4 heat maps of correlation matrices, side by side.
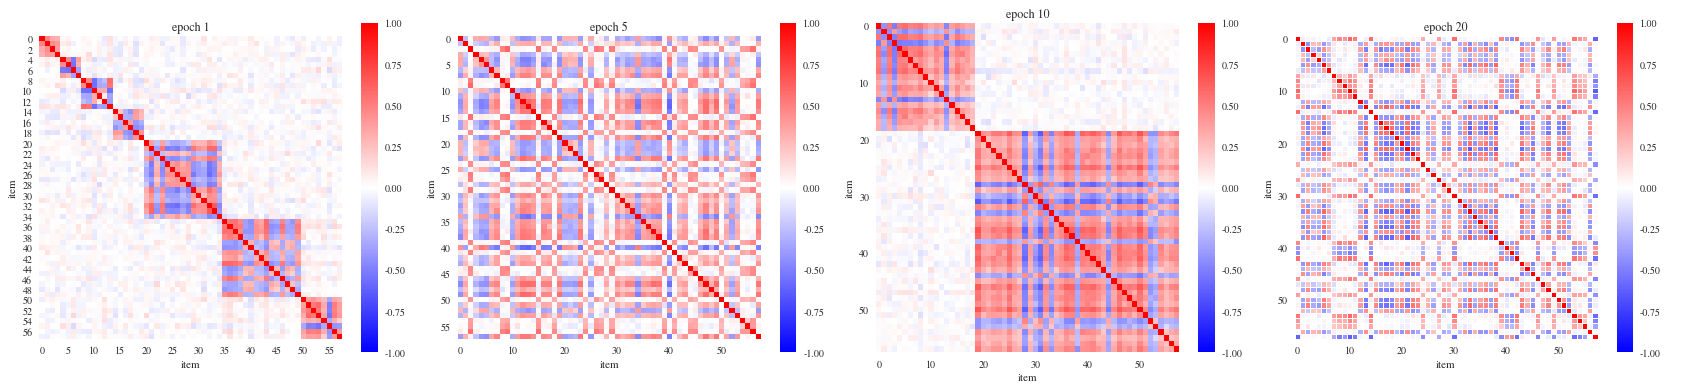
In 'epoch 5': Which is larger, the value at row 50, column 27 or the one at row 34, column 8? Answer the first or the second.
the first
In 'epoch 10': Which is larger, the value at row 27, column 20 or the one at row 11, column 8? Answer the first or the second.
the second
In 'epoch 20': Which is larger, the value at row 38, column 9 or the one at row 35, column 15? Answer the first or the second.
the second
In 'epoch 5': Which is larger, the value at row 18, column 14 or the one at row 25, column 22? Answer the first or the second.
the second
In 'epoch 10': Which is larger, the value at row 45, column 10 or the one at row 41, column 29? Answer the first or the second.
the second
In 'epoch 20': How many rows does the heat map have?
58
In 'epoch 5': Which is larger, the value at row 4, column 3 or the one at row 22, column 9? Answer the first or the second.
the first
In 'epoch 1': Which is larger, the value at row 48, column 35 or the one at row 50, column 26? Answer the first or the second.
the second
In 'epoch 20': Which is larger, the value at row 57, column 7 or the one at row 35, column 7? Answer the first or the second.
the second
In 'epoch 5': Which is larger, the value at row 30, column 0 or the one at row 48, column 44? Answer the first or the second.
the second
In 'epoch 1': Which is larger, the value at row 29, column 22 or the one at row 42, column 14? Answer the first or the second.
the second
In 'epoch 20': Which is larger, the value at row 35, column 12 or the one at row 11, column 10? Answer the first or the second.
the second
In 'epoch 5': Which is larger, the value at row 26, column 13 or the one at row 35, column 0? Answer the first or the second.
the first
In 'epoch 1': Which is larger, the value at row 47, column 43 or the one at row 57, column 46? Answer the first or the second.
the second
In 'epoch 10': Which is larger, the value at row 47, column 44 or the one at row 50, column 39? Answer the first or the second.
the second
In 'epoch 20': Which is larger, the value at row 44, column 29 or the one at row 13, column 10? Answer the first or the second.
the first
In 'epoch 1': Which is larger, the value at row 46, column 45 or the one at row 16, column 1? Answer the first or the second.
the second
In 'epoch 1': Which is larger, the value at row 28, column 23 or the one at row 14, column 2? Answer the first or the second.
the second
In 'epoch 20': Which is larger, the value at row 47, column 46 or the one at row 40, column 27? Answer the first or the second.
the first
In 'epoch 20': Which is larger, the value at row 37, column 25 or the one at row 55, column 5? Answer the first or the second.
the second
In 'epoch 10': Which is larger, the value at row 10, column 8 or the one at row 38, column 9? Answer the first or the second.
the first
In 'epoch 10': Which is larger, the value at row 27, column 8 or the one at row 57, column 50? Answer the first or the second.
the second
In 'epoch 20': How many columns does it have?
58
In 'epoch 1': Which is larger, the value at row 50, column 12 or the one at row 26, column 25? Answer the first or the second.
the second
